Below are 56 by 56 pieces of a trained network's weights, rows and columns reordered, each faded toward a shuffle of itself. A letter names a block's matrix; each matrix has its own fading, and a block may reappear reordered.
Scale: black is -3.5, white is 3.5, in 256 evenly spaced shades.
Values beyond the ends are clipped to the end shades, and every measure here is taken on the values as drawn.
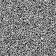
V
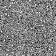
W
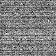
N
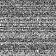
N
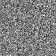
W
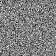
V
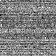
N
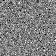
W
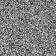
V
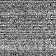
N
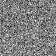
W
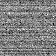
N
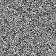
V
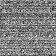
N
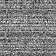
N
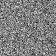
V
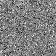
W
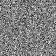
V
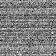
N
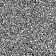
W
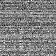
N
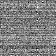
N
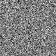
V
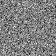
V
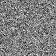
V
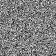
V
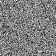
V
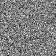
V
